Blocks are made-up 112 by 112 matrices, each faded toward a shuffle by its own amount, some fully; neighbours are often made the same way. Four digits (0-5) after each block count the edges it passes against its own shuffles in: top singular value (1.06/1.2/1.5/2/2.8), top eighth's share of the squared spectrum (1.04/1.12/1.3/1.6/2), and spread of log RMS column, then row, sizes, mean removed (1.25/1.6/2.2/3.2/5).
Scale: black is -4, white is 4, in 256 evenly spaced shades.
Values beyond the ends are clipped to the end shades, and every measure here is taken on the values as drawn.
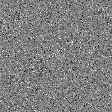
1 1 0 0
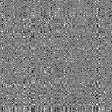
5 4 3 3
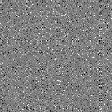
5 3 2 2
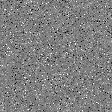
3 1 0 0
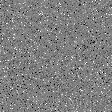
2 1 0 0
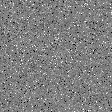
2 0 0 0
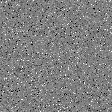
2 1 0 0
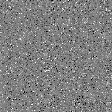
3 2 1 1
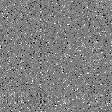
4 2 1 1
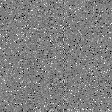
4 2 1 0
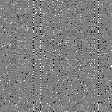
5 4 2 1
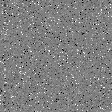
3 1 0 0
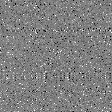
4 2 1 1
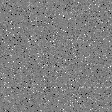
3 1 0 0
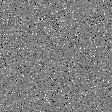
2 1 0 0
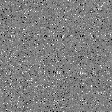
4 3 1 2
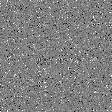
3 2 1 1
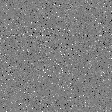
2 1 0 0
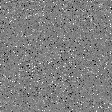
2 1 0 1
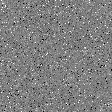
0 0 0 0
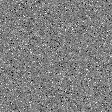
0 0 0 0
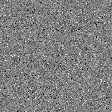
2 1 0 1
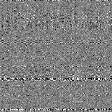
4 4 1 4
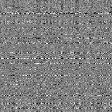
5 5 1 4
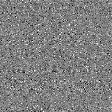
3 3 1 2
